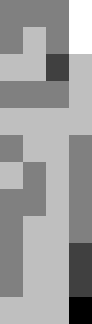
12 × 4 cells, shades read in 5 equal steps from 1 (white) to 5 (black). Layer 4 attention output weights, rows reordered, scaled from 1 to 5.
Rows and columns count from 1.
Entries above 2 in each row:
3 2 1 3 0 2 2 3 2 2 2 1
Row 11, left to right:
3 2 2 4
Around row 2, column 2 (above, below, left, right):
3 2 3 3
